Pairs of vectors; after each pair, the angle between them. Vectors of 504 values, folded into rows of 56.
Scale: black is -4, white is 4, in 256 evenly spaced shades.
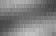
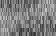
partly opposed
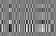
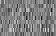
partly opposed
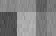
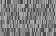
orthogonal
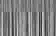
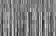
nearly opposite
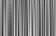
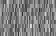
partly aligned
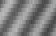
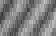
nearly opposite
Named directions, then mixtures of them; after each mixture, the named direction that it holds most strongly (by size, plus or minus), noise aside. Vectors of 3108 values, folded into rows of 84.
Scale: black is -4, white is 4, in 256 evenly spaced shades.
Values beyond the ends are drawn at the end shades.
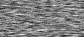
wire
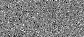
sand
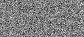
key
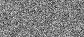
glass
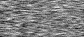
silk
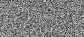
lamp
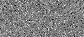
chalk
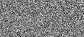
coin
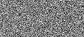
coin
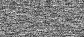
wire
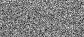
lamp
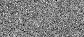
sand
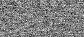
chalk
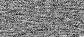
wire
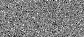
sand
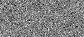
chalk
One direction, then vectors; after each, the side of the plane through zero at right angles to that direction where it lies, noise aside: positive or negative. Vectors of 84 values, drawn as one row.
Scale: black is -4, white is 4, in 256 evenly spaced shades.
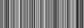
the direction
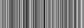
negative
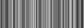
positive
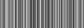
negative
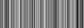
positive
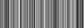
positive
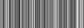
negative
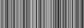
positive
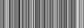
negative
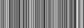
negative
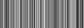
positive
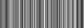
positive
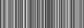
negative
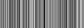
negative
